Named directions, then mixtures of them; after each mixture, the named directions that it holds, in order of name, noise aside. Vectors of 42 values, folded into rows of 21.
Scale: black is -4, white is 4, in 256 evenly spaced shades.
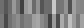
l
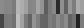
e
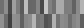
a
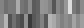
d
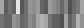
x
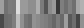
e, x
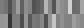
a, d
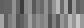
e, l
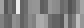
x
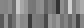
d, e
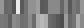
x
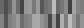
l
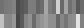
e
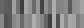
a, l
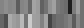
d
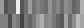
d, x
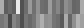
d, x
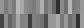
d, e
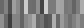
a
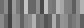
a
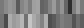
d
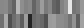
d, e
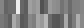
x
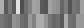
x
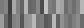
a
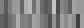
e, l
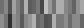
a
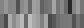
d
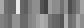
x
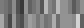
a, e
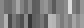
d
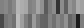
e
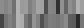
e
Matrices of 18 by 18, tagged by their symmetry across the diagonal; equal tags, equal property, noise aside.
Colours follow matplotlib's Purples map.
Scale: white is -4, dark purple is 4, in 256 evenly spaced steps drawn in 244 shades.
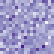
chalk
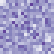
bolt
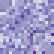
bolt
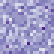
bolt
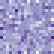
chalk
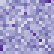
bolt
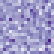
chalk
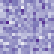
chalk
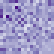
bolt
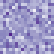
chalk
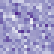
chalk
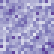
bolt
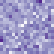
bolt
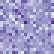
chalk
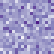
chalk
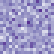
chalk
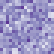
bolt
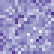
bolt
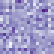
chalk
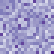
bolt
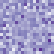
bolt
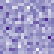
chalk
